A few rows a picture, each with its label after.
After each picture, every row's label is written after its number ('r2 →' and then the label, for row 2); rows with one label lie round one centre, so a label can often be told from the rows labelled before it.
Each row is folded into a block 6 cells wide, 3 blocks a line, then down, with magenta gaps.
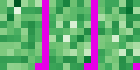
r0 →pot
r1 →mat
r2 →mat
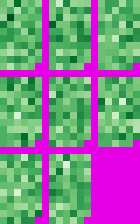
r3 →pot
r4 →pot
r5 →mat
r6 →mat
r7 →pot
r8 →mat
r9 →mat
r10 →pot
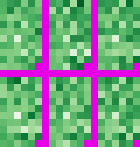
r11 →mat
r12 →mat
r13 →mat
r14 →mat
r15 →mat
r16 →mat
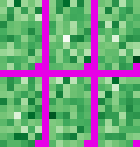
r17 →pot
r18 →mat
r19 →mat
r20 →mat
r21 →pot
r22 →pot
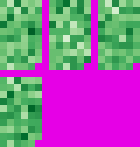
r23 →pot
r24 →mat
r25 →pot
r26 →pot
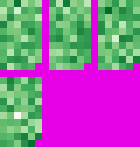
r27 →pot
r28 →pot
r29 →mat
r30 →mat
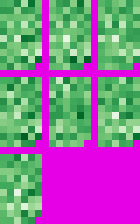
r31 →mat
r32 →mat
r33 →mat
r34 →mat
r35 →pot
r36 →mat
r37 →mat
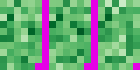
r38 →pot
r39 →pot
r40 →pot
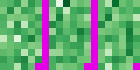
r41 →mat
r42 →pot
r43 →pot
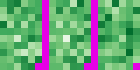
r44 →mat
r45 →mat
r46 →pot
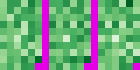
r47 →mat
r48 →mat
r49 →mat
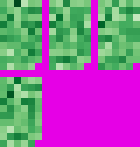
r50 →pot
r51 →pot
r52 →pot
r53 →pot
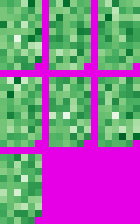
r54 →mat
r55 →pot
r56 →pot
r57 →pot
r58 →mat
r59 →mat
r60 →mat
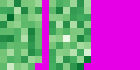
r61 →pot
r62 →mat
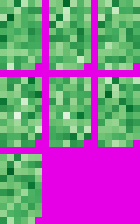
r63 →pot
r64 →pot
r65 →pot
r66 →mat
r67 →mat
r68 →pot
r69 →pot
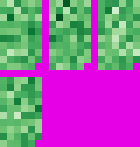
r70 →pot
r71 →pot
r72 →mat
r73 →mat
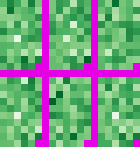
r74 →mat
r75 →mat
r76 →pot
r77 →mat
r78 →pot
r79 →mat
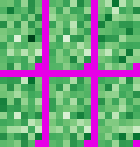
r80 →mat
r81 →mat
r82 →pot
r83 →mat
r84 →mat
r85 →mat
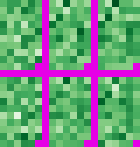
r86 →mat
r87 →pot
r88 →pot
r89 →mat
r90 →pot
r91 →pot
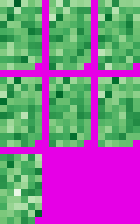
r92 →pot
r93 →pot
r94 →pot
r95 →pot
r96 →pot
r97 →pot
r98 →mat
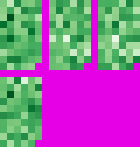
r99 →pot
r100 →mat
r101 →mat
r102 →pot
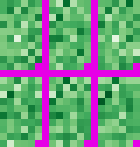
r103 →mat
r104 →pot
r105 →mat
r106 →pot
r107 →pot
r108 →pot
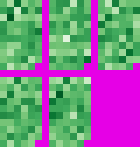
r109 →pot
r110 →mat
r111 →pot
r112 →pot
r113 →pot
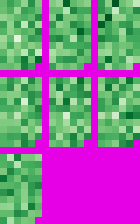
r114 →mat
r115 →pot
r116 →pot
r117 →mat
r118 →mat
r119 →mat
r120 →pot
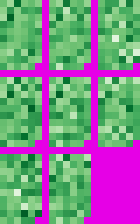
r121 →pot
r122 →pot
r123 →mat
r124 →pot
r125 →pot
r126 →pot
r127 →mat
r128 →pot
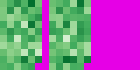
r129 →mat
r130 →mat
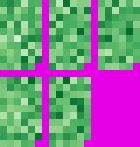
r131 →mat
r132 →pot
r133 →pot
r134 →mat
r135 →pot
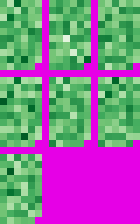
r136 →pot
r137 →mat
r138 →pot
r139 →pot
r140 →pot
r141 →pot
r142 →pot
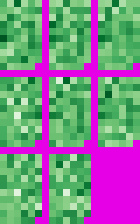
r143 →pot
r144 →pot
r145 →pot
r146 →mat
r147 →pot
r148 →pot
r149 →mat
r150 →mat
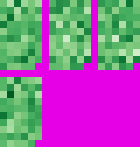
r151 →pot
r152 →mat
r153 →mat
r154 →pot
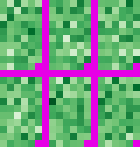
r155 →pot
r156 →mat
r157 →mat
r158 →mat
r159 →pot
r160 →pot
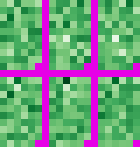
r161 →pot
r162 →mat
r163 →mat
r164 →pot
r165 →pot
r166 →pot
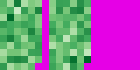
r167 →pot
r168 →mat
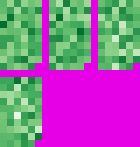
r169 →pot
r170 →pot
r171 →mat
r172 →mat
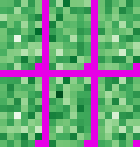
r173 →mat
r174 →pot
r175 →mat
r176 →mat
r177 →pot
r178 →mat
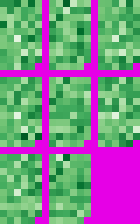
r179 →mat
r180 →pot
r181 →mat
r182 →mat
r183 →pot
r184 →mat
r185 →mat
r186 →pot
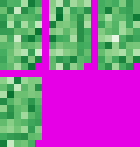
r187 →mat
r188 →pot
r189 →mat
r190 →pot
